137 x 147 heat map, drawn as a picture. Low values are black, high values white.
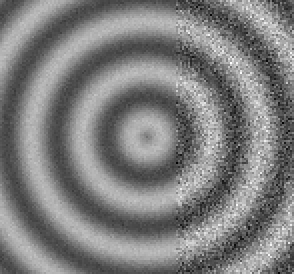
No single row or column stands out from its neighbours. The left part is calmer, up to a seam about 60% of the way across. Concentric rings centre on the centre. Overall the values sit about 50% of the way up the scale. No overall slope runs across the table.
